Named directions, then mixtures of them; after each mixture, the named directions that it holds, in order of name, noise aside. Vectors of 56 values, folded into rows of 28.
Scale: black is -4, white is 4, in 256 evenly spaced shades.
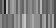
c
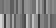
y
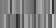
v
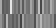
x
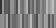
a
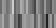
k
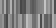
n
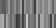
v, x, y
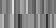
k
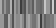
n, v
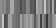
k, n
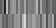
c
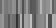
a, n, v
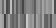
n, x, y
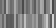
c, k, v
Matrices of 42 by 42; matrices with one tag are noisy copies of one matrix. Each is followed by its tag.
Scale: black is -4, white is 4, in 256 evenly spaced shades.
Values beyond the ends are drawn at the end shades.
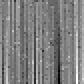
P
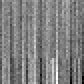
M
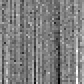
P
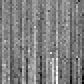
M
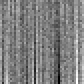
P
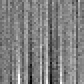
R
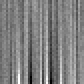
R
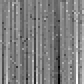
P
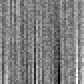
P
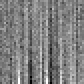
R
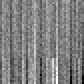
M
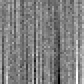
P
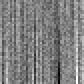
P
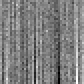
P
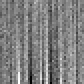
R
